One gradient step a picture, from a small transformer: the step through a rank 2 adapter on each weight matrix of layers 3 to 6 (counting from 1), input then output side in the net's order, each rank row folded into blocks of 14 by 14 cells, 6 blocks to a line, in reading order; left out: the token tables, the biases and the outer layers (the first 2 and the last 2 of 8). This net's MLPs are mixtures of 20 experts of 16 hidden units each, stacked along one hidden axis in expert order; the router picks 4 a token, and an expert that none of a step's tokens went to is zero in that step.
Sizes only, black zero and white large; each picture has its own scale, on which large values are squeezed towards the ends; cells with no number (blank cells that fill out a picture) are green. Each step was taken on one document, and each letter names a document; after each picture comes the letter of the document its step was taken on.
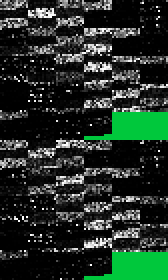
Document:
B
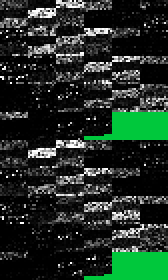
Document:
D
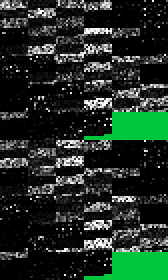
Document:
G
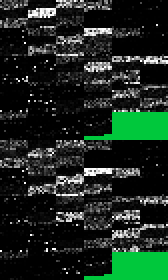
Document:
B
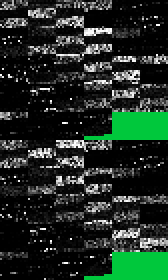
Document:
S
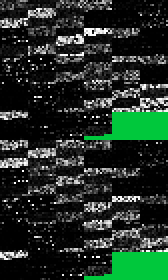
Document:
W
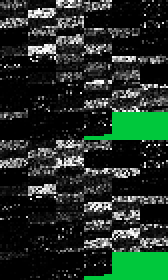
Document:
G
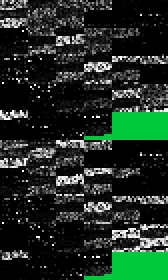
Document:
W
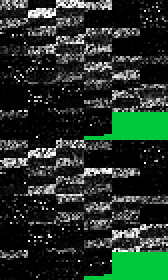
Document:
B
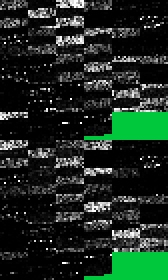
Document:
S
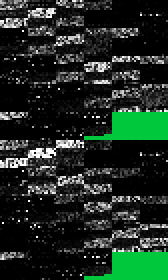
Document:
W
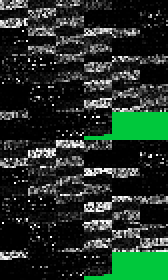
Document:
W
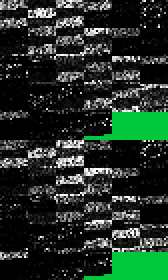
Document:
G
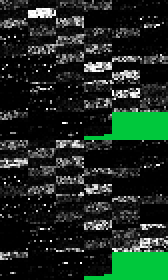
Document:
S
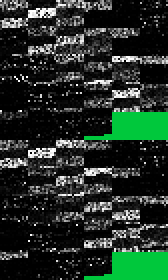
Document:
B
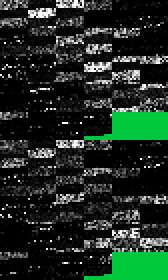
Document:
S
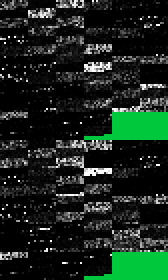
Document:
S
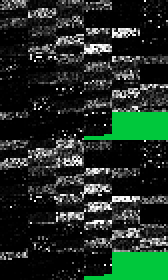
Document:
G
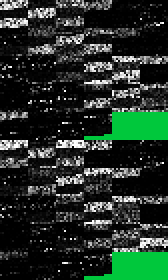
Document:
S
